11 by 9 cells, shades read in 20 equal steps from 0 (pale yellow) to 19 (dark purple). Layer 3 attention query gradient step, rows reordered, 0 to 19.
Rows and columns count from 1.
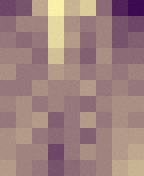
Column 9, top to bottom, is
19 14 12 11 9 10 8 9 7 6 5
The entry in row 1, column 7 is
11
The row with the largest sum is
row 1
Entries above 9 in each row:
5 4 6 4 4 4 3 4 4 2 4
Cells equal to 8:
13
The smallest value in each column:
7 7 6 0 5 3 8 6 5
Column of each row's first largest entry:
9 9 8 6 2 1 6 4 6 4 4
